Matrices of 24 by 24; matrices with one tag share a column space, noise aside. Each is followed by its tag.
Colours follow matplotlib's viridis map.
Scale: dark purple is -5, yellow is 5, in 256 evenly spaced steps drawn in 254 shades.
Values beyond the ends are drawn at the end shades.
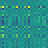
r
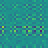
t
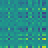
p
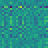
r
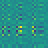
t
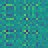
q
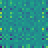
p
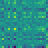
p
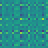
q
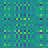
q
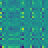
p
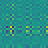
t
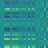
p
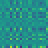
p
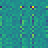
r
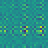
t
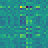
r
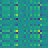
q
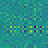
t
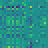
r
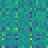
p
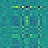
r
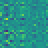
q
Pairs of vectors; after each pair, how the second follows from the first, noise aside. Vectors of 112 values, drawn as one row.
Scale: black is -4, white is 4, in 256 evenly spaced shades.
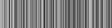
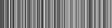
negated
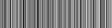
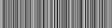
shuffled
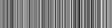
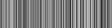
negated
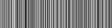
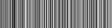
negated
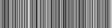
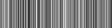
negated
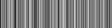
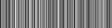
sign-scrambled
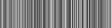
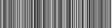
copied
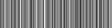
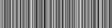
negated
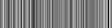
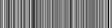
copied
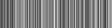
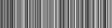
copied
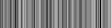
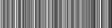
negated
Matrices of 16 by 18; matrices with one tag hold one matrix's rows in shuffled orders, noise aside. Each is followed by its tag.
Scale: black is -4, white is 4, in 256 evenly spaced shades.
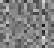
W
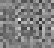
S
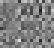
S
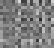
S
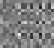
S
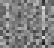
W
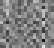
W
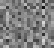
W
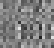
S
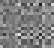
S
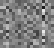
W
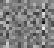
W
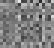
S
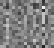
W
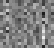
W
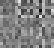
S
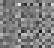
S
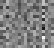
W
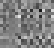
S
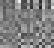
S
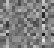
W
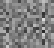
W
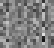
W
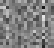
W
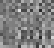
S
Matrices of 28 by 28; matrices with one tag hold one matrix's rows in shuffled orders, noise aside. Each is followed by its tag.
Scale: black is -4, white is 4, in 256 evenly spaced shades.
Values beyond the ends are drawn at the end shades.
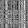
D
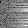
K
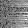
K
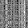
D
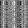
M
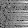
K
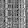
D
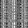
M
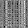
D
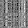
D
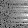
K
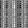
M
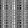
M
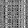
D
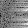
K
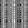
M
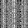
M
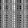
M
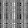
M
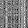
D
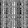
M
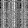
M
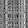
D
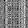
D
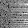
K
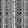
M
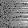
K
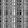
M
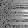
K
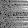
K
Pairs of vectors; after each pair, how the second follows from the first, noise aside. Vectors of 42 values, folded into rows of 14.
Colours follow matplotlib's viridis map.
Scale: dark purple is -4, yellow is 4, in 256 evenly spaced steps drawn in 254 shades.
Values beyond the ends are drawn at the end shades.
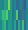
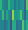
shuffled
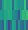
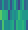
reversed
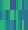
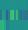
partly zeroed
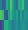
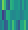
wrapped around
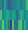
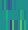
partly zeroed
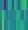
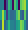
scaled up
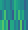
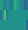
partly zeroed
